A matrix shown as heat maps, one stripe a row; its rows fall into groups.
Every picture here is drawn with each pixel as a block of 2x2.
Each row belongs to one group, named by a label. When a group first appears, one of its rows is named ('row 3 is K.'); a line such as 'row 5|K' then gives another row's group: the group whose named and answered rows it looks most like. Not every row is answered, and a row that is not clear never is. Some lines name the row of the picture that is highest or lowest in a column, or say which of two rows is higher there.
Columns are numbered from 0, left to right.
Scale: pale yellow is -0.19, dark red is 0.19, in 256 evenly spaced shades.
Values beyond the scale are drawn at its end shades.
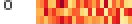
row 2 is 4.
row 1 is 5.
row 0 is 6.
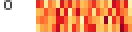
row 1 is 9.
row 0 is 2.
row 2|6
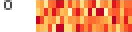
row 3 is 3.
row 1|5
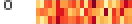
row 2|4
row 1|6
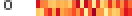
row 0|9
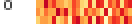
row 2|5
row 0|5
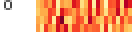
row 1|5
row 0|5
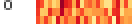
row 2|9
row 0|2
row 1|4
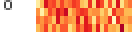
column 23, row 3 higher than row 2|No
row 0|5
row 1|4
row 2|9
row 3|6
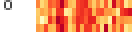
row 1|3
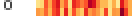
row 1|6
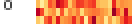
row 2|3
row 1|2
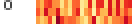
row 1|9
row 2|3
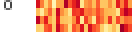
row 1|3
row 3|3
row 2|9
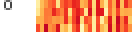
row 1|5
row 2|9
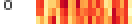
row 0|2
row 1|2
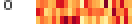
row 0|6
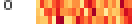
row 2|3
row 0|6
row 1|3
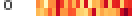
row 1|3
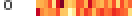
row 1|9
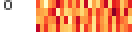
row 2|9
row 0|4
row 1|5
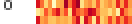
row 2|9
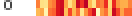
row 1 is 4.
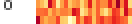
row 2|9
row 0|5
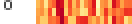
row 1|3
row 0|4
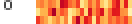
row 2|9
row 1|5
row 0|2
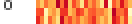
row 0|6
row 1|2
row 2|2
